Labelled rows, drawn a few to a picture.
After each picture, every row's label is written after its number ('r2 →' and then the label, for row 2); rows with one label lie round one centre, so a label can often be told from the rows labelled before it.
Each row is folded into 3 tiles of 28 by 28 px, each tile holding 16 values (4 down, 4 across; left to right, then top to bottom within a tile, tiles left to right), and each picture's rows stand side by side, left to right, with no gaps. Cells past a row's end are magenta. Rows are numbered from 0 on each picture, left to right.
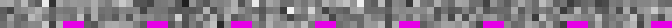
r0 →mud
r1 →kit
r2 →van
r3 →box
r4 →mud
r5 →kit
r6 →kit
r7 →van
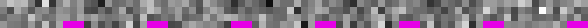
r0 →mud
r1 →van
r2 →kit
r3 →van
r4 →van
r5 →van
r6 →box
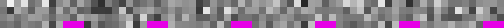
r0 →mud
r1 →van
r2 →box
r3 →mud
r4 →mud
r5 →box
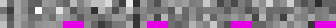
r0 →box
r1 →mud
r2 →kit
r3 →kit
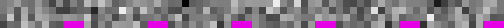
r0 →kit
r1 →box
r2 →van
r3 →mud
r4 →van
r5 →van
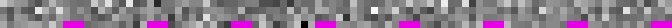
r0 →box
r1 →mud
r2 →kit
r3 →van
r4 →box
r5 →mud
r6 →box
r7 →box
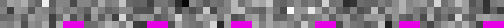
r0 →mud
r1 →kit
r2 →van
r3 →box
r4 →van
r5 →kit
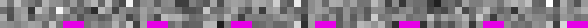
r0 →box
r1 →mud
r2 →van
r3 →mud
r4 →kit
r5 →van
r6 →mud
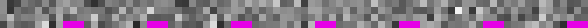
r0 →van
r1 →van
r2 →van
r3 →mud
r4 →kit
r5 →box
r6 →kit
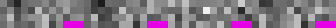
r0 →van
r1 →van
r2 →box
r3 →van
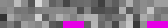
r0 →kit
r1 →van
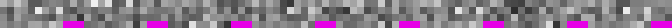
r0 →box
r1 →mud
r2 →kit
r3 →box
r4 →mud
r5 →box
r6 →van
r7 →box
